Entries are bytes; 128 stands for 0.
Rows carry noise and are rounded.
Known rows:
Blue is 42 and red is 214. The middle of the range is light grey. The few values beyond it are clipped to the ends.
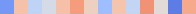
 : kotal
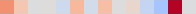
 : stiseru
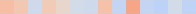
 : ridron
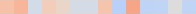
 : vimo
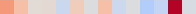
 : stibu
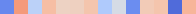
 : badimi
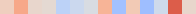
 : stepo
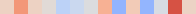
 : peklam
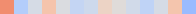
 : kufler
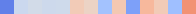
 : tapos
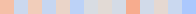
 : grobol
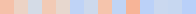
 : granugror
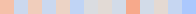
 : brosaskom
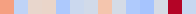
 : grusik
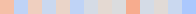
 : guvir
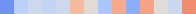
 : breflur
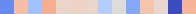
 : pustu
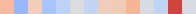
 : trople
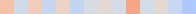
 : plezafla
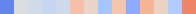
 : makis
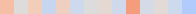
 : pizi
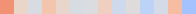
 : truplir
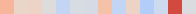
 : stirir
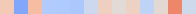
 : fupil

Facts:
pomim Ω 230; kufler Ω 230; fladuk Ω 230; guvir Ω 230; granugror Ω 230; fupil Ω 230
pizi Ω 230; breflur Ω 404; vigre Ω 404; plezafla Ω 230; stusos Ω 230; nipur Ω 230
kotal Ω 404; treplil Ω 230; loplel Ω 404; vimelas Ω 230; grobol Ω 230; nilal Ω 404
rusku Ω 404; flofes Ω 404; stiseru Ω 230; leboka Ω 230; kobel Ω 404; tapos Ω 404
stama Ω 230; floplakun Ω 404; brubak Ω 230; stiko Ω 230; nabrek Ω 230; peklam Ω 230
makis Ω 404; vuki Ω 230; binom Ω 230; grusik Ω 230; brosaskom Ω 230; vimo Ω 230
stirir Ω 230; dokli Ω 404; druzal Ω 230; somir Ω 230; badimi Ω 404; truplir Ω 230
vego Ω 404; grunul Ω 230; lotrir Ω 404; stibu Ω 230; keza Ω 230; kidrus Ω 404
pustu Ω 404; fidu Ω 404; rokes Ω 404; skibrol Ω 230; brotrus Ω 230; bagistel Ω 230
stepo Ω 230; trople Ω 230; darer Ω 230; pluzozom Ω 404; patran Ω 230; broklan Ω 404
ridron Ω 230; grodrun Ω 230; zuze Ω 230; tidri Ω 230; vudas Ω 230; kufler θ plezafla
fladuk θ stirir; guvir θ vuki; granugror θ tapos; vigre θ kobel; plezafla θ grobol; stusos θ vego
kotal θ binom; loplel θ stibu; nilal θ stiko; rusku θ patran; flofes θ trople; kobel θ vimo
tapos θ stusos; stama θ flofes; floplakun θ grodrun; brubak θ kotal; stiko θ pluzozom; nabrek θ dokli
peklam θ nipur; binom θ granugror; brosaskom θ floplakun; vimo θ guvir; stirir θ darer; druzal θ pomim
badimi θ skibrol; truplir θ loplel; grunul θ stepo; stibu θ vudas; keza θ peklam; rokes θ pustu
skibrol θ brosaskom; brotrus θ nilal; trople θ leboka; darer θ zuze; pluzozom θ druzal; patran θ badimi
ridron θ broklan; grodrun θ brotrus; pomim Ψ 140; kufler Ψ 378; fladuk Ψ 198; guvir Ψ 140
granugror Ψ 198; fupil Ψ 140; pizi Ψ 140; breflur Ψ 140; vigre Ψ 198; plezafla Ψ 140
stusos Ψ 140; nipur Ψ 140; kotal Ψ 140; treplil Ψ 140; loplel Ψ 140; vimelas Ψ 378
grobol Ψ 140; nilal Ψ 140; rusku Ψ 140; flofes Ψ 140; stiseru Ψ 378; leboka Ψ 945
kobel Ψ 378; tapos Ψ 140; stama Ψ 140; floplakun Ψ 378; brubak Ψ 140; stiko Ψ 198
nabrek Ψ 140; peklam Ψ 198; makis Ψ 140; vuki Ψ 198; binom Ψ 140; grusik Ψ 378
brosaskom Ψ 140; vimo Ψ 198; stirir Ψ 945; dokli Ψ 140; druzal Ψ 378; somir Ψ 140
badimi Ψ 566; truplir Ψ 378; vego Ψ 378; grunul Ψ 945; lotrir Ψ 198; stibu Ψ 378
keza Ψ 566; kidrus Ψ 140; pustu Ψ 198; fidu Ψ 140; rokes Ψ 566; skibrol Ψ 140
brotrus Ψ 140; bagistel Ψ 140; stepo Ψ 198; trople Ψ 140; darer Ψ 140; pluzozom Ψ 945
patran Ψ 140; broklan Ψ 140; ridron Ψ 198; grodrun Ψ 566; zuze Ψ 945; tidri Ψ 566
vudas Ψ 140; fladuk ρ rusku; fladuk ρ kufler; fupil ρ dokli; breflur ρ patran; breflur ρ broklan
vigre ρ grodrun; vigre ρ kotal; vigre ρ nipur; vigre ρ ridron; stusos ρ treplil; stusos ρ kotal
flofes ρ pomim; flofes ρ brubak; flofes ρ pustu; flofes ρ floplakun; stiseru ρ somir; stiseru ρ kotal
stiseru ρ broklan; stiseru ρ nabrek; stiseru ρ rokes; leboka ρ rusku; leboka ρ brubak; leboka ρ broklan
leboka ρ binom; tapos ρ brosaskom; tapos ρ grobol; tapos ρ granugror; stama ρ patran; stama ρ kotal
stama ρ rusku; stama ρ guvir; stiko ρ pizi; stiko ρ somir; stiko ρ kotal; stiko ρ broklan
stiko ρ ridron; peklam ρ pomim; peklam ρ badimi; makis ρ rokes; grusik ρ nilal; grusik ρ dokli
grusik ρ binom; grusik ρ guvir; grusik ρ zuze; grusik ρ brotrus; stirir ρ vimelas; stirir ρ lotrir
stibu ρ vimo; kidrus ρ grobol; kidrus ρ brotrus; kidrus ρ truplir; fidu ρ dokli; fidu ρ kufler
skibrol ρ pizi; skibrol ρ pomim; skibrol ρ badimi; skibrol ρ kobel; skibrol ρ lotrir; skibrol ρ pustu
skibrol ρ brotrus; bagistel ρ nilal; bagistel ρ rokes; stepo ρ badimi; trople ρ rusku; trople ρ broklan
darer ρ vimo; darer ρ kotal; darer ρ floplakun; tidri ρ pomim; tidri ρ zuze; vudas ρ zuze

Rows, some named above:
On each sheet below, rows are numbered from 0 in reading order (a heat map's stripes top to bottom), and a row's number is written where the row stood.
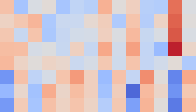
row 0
fladuk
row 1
skibrol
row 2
bagistel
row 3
stiko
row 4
keza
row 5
kotal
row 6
vego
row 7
rokes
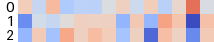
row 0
vudas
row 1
loplel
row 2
kobel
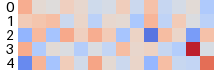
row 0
grunul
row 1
pomim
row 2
floplakun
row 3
leboka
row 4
vigre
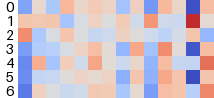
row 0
pluzozom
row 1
darer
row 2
kufler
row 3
broklan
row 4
vigre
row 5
nilal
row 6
flofes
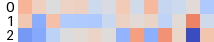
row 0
grodrun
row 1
fupil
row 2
rusku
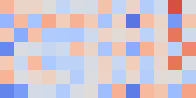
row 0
stirir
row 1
floplakun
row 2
fupil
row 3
makis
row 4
vudas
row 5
zuze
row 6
fidu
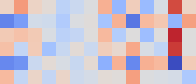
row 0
peklam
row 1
fidu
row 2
tidri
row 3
stama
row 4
dokli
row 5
patran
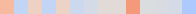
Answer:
patran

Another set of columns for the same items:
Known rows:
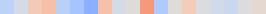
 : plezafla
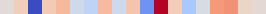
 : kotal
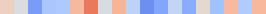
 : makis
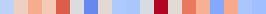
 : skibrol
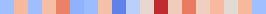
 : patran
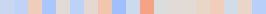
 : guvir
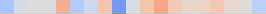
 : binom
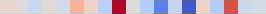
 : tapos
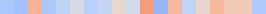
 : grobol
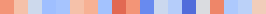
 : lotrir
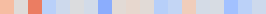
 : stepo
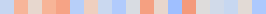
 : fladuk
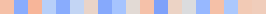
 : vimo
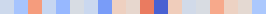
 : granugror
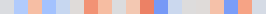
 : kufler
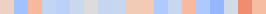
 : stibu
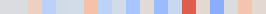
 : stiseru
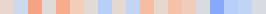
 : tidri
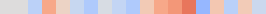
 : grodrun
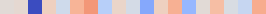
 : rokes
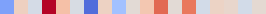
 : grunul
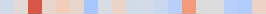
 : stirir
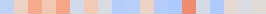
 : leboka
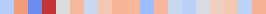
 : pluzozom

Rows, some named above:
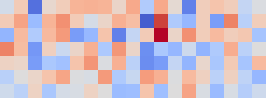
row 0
dokli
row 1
flofes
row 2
patran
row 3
vigre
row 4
makis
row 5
fupil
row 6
bagistel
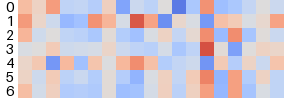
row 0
stiko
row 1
kobel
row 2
ridron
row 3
stiseru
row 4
loplel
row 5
ridron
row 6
ridron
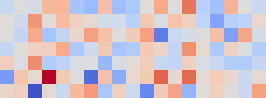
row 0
stusos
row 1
tidri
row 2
kufler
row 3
stama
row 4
stepo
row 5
grunul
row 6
rokes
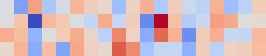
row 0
zuze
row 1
kotal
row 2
badimi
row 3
vego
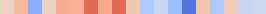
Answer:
fidu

